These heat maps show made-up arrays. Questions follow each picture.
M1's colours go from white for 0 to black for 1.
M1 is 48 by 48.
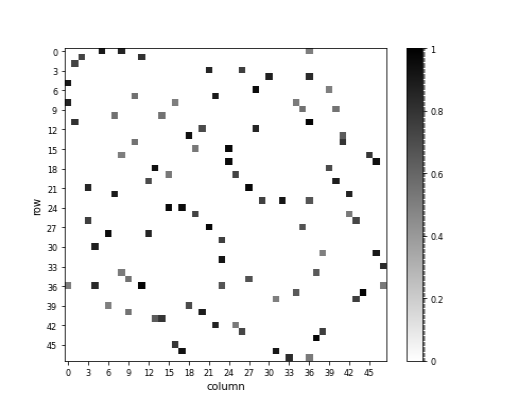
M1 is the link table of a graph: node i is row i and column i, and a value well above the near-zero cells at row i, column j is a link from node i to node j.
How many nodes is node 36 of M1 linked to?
5
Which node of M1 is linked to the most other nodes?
node 36
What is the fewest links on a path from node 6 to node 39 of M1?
1
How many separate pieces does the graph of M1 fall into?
2
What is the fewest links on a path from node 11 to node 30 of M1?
3
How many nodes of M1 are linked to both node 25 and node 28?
0
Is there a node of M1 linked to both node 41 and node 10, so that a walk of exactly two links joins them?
yes
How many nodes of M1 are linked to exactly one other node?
8
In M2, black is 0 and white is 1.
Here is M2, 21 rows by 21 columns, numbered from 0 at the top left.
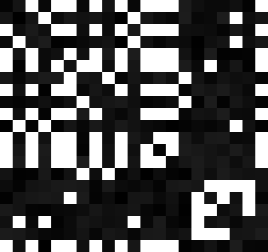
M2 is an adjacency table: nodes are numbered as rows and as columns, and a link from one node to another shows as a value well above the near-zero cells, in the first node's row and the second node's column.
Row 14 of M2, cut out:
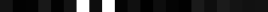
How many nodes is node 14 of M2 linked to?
2
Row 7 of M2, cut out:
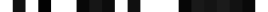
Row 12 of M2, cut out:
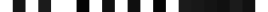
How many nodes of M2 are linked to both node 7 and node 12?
8
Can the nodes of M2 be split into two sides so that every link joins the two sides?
no
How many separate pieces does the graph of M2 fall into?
1
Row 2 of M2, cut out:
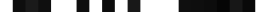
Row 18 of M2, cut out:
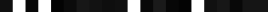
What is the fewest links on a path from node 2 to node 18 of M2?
4
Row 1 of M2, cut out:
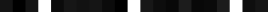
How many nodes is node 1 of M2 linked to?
3
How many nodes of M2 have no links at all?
0
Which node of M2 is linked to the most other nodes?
node 5
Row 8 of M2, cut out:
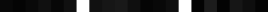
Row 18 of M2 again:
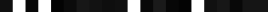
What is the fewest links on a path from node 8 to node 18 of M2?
5
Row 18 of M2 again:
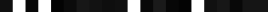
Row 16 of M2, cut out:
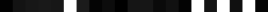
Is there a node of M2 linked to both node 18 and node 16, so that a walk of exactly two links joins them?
yes
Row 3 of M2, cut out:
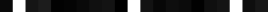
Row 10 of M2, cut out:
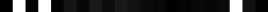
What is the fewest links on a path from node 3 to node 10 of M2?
1
